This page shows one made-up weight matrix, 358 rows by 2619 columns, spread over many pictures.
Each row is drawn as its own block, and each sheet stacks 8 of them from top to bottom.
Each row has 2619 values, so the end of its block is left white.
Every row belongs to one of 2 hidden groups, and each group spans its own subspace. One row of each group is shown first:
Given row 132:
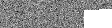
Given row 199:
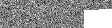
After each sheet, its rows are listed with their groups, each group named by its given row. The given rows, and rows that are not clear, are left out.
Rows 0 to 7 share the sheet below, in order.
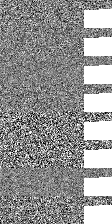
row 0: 199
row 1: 132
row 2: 199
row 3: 132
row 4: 199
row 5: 132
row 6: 199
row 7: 132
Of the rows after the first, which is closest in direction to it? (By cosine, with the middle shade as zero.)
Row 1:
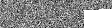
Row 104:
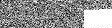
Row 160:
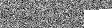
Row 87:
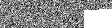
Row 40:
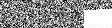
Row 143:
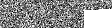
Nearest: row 143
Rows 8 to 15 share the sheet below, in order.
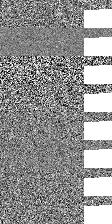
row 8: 199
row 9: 199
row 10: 132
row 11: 199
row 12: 199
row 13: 199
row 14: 132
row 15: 132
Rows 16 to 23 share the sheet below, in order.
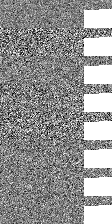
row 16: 132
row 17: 132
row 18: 199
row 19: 199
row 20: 199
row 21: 199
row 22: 199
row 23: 132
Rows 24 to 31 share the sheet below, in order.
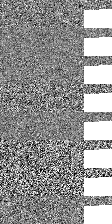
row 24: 199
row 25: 199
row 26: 199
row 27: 199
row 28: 132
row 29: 132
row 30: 132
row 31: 199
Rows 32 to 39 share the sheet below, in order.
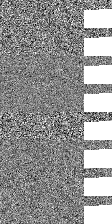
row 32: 199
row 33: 199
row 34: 199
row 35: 132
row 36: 199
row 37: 199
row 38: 132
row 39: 199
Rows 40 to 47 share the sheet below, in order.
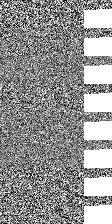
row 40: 132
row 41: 132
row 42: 132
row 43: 199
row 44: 199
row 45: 132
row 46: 199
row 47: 199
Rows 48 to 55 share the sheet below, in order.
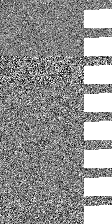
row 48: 132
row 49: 199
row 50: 132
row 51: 199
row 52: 132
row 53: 132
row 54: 199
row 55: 199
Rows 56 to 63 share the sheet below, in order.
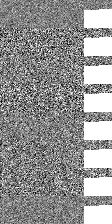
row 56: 199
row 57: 132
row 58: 132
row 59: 199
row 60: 132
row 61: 199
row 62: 199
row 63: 199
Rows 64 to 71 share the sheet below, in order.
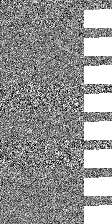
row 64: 132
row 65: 199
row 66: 132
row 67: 199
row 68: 199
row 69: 132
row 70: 199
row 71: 199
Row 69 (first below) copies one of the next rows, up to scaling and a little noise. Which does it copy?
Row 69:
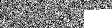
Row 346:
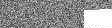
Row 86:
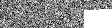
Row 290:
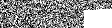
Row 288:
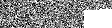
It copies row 86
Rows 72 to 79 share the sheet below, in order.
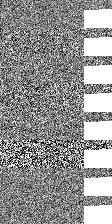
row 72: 199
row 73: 199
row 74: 132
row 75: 132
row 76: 199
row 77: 132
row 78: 199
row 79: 199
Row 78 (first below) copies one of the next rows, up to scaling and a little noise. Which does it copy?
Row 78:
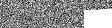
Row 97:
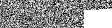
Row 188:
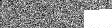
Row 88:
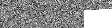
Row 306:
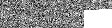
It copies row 97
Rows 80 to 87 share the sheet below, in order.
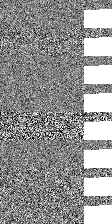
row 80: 132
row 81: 199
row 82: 199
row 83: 132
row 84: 132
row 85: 199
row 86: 132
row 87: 199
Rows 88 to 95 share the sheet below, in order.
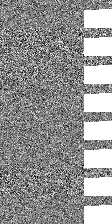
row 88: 199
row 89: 199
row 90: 132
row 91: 199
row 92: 199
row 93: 199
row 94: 132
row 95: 132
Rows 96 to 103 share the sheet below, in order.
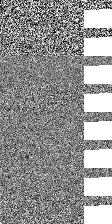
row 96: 199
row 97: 199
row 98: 199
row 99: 132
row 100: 132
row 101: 132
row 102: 199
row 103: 132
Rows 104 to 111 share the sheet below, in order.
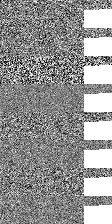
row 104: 132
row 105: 199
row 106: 132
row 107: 132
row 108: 199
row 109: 199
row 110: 199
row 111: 199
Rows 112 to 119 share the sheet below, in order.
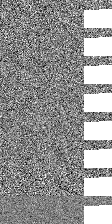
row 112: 199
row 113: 132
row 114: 199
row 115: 132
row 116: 199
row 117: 199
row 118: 199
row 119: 199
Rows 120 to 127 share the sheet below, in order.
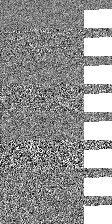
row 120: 199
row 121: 132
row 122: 199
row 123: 199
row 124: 199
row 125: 199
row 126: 132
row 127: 132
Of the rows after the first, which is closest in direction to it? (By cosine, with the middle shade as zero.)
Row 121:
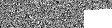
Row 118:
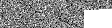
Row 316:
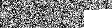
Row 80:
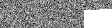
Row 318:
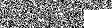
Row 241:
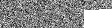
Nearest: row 80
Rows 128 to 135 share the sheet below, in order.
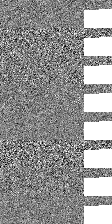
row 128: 199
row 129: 132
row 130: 199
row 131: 132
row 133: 132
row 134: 199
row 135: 132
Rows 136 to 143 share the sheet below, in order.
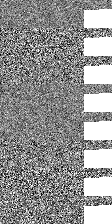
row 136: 199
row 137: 132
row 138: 132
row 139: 199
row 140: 132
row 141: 199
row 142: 132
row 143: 132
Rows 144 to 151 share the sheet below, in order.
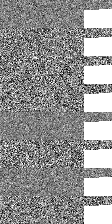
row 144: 199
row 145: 132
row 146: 132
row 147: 199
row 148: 132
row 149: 132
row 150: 199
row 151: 199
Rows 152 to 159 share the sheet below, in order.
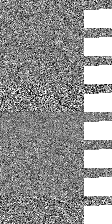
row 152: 132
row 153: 199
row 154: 132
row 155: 199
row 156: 199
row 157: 132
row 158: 199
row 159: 132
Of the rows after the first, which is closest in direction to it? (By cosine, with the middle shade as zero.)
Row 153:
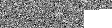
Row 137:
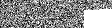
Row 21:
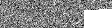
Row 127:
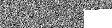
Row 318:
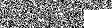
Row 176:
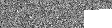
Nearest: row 318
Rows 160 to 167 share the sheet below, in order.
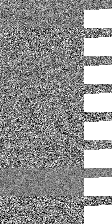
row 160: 199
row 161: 132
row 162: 199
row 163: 132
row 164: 199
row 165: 132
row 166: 132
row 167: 132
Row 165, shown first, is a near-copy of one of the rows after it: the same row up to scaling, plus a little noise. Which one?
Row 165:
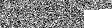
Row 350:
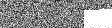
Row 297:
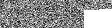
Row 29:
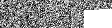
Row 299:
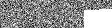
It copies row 297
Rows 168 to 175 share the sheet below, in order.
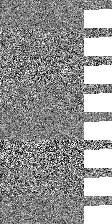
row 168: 199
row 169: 199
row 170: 132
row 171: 132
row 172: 199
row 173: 132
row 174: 132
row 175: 199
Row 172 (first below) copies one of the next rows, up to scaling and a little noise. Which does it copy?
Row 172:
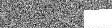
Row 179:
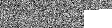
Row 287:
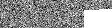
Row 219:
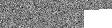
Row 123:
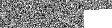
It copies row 123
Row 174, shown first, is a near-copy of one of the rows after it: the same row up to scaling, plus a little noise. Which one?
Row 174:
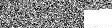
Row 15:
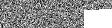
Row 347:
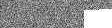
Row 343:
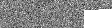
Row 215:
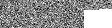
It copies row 215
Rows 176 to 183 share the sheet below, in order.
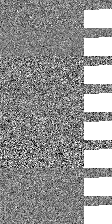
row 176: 132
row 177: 132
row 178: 199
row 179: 199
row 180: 199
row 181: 199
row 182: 199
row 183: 132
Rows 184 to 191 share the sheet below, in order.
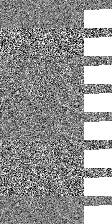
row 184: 132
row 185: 199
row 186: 132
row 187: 199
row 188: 199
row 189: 199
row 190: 199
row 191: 199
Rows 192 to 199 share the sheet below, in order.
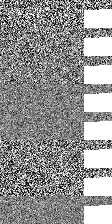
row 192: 132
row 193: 132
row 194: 199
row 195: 199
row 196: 132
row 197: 199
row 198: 132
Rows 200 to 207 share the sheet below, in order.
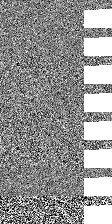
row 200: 132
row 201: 199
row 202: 199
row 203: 132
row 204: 132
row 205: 199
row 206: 199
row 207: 132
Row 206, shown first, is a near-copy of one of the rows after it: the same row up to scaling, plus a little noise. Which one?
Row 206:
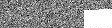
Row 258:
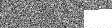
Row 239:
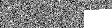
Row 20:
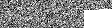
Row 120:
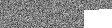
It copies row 20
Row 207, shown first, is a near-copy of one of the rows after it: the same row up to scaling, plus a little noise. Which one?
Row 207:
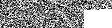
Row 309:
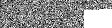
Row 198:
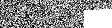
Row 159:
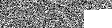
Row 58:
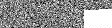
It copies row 159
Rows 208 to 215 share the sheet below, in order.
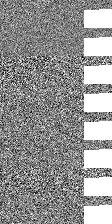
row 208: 132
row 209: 132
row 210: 132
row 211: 199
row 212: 199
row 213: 199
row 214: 199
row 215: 132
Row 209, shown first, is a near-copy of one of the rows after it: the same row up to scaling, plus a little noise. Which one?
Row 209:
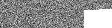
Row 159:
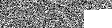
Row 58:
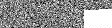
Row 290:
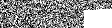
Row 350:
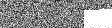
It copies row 290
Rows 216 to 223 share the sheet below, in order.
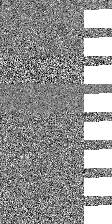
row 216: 199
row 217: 199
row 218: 132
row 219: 199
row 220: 132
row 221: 132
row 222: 132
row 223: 132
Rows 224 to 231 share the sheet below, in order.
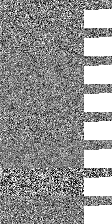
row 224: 132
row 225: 199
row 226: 199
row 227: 199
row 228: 132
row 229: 132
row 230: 199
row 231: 132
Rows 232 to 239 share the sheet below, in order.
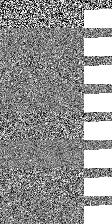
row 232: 199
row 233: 132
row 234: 199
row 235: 199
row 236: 132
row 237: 199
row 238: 199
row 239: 199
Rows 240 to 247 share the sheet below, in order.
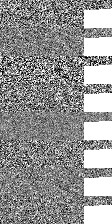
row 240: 199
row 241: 132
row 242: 199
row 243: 199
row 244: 199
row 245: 132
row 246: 199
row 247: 132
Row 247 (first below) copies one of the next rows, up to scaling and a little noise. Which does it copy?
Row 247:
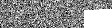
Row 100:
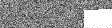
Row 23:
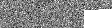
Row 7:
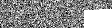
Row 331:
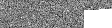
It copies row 7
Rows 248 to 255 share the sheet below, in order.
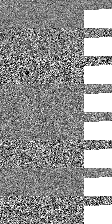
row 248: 132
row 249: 199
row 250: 132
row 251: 132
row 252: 199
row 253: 199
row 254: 132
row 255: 199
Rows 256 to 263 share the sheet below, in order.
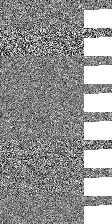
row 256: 199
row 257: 132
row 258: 199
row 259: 132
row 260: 199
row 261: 132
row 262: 199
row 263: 132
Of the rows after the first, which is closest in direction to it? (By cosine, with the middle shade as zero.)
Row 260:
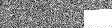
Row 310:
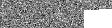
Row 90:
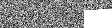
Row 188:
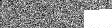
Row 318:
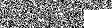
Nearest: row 188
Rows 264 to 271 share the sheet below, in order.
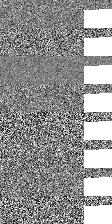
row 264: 199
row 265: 199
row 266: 199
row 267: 132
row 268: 132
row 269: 199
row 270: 132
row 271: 132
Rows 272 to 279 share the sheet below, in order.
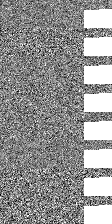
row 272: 199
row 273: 132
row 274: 199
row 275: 199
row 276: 132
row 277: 132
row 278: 132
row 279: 199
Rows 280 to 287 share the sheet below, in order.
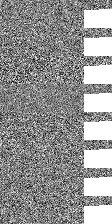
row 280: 199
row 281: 199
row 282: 132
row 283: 199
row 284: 132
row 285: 199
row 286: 199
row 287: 199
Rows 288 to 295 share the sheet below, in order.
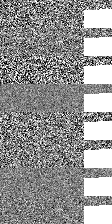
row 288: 132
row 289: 199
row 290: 132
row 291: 199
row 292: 132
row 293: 132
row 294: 132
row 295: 199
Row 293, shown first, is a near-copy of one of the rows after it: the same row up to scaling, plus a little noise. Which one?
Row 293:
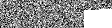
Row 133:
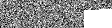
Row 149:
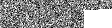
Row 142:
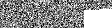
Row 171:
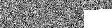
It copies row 133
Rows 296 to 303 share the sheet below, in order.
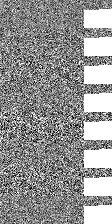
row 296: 199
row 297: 132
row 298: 199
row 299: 132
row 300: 199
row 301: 132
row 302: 199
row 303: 132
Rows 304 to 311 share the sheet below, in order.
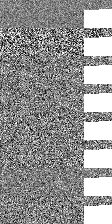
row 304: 199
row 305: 199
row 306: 199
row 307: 199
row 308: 132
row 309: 132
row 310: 199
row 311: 132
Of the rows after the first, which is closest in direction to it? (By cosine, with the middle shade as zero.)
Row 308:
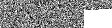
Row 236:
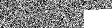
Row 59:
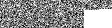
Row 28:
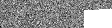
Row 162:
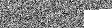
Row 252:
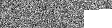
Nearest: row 236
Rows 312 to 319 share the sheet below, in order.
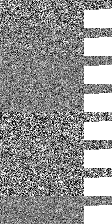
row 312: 199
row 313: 199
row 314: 199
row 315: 199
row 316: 199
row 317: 199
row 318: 199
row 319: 199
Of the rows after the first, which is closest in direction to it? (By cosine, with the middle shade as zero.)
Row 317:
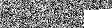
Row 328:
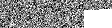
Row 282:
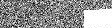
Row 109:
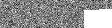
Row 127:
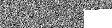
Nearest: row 109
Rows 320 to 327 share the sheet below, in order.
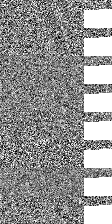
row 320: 199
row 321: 199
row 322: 132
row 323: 199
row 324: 132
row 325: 132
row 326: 132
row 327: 199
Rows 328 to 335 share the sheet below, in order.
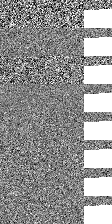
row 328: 199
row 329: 199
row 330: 132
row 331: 132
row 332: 132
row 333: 199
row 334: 132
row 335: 132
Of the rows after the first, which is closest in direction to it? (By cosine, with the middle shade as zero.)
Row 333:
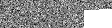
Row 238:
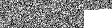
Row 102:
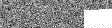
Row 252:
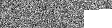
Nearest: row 252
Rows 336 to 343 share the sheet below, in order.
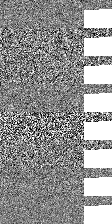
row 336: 199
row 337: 199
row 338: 132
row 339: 199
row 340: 132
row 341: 132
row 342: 199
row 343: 132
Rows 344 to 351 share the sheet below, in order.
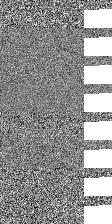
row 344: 199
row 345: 199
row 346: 132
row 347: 132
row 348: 199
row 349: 199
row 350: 132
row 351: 132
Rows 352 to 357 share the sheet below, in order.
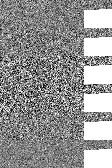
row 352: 132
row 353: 199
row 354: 199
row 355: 132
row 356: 132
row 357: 199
